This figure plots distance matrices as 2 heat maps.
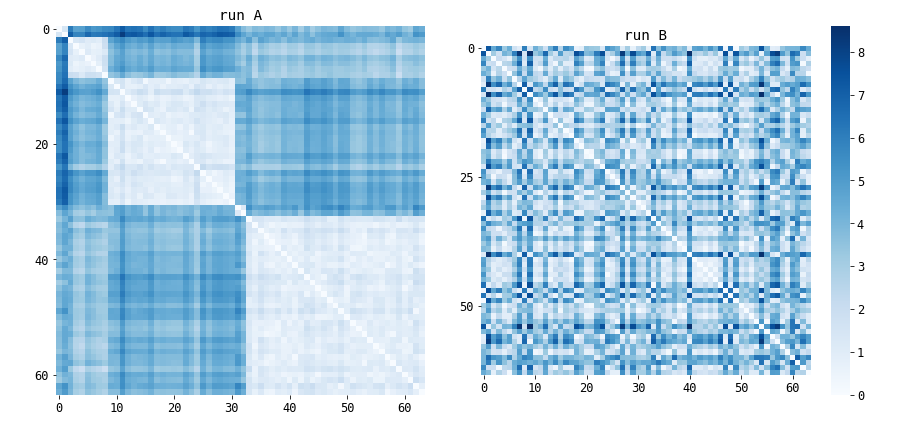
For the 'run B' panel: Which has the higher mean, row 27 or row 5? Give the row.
27
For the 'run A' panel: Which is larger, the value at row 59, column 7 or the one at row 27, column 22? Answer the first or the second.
the first
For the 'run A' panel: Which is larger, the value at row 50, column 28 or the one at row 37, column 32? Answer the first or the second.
the first
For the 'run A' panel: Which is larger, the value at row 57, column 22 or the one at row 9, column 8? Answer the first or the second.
the first
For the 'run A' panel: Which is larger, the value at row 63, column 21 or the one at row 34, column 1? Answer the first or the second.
the second
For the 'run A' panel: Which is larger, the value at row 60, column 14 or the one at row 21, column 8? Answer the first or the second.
the first
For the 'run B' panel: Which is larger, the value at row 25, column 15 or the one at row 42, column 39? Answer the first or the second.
the first
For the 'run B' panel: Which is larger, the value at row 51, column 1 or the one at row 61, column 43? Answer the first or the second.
the first
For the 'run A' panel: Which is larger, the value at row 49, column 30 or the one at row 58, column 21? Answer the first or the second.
the first
